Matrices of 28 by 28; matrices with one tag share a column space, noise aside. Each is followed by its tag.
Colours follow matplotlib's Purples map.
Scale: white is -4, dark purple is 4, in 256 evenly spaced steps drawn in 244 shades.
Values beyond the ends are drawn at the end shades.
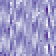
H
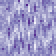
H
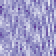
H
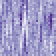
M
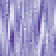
M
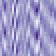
H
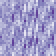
H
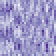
H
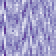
H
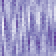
M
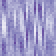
M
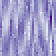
M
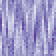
M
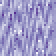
H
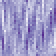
M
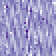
H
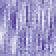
M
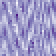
H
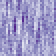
M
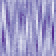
M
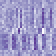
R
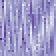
M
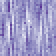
M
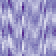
H
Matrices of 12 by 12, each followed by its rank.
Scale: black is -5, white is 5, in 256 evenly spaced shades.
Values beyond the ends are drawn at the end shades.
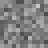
full rank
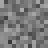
full rank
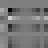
one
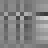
one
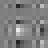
one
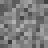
full rank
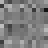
two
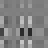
one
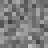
full rank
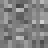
two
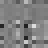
two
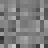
two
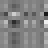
one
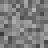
full rank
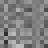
two
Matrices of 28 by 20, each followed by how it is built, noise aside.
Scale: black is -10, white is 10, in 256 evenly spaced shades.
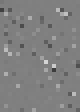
sparse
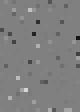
sparse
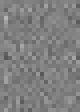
low rank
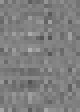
low rank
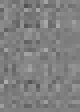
low rank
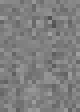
low rank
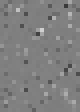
sparse
